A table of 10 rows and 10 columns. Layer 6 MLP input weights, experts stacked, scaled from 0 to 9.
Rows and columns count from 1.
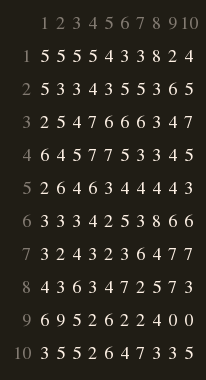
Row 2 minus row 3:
3 -2 -1 -3 -3 -1 -1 0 2 -2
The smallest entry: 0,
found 2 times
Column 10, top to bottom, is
4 5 7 5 3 6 7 3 0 5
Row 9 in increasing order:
0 0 2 2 2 4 5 6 6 9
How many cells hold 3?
24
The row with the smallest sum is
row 9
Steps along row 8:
down up down up up down up up down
